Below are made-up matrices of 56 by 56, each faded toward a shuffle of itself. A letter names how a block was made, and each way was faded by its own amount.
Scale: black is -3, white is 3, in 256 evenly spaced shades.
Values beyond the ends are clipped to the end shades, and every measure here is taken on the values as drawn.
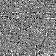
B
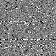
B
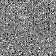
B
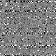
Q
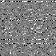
Q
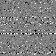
Q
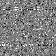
B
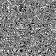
B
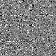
B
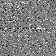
B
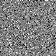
B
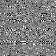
Q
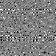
Q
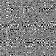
Q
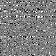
Q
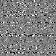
Q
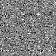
B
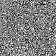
B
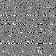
Q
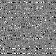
Q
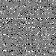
Q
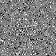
B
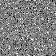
B
